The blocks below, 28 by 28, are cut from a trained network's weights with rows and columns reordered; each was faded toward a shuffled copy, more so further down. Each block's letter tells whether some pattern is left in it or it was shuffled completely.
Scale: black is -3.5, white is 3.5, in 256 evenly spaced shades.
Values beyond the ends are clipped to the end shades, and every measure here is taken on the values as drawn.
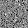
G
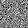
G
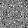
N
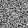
G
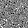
G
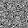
N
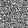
G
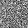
G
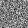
G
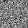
G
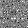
N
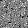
G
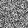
G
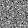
G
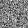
N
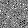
G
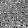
N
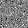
G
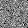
G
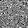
G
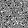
G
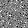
G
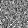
N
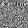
N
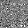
N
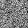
G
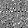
N
